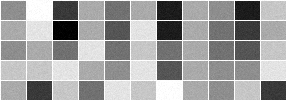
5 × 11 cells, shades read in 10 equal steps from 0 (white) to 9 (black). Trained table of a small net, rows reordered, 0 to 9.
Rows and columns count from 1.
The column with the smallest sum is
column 6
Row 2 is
3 1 9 3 6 1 8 3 5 7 3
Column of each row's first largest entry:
7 3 10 7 2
